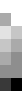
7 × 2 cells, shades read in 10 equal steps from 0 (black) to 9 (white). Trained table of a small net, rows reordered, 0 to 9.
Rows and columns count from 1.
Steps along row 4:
down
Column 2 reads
9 9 7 6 5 5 0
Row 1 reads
9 9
